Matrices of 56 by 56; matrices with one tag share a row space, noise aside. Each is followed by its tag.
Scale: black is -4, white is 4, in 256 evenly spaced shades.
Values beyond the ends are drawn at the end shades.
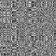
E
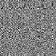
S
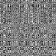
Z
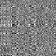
E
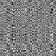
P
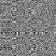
E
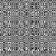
Z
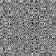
Z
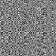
S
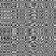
E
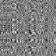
E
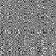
S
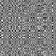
S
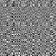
P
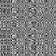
E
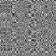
E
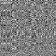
E
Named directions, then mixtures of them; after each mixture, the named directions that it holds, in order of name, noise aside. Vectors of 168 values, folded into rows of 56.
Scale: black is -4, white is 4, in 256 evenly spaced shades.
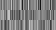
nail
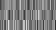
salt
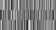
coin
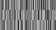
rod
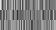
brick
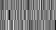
nail, rod, salt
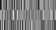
brick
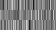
brick, coin, salt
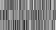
coin, rod, salt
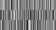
coin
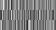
coin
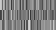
brick, coin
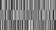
brick, coin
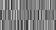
coin, rod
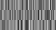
coin, nail, rod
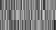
brick, nail, rod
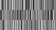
brick, rod, salt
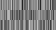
nail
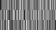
brick, nail, salt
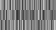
brick, nail, rod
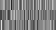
coin, nail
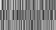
brick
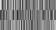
brick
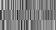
brick, coin, rod
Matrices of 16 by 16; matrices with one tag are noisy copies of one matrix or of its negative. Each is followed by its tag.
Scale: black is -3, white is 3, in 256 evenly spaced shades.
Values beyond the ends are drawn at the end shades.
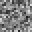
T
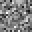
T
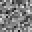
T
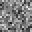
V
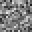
T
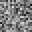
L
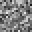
T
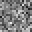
V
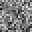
V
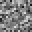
T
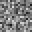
L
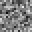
T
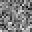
V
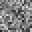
V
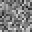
V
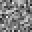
T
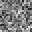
V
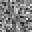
L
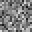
V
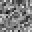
T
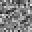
T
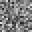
L
